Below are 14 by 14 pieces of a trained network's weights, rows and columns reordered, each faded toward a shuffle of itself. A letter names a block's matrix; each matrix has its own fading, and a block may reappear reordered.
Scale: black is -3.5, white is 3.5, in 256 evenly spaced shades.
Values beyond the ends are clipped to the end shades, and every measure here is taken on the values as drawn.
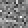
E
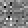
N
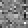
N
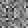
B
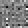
N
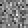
E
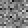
E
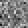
B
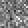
E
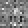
N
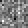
E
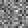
B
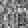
B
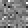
N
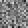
B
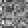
B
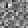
B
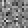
B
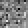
N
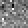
N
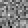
B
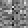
B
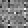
N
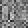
B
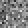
E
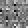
N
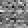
N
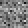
N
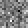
E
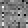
N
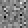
N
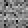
N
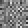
B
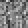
B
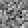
E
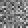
B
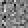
N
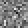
B
